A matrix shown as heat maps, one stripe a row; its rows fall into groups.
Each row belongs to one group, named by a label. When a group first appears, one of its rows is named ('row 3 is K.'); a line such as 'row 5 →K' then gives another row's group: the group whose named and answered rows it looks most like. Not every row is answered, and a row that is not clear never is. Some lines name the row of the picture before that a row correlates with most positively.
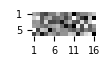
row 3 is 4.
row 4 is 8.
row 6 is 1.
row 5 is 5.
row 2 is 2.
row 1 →8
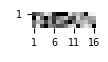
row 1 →4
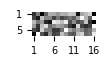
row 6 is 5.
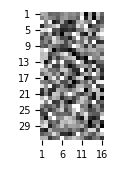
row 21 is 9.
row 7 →4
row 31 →4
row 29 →2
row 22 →2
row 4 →4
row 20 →1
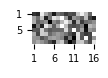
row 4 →9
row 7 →8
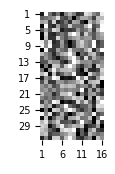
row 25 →9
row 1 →5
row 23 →4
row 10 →5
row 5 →4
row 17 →4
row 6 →5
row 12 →5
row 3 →4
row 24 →8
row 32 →9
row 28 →2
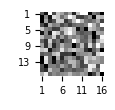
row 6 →9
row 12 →5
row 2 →9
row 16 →2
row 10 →2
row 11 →4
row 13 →5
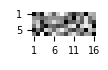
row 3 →8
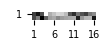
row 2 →1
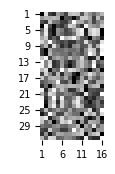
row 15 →2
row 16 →5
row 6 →1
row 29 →8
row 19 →1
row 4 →5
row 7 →2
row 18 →4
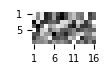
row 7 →4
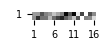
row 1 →8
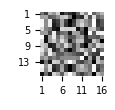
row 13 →9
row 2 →8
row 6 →4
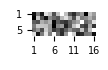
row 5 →4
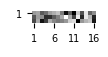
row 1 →8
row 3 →1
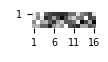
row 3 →2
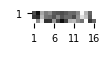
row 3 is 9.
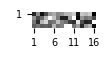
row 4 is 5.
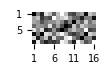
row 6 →9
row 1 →9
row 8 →5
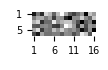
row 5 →2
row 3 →2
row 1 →9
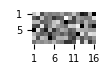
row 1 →2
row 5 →5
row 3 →8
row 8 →8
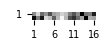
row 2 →9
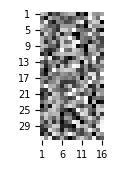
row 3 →1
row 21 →9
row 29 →4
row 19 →2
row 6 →5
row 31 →9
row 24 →9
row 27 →5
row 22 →4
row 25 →4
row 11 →1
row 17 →8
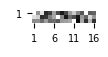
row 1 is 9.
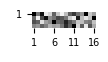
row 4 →8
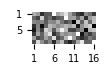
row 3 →8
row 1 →2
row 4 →1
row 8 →5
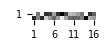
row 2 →9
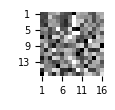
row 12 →9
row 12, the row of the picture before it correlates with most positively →2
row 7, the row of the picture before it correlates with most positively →2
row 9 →1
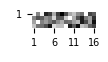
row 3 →2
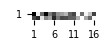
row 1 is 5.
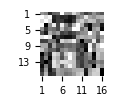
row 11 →9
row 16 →1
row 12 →9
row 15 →1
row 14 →9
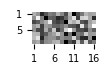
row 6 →8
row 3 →4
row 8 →8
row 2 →1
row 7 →2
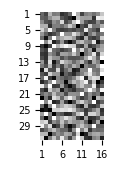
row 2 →4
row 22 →9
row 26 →1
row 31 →8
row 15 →5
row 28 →2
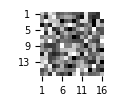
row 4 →9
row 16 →4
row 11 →5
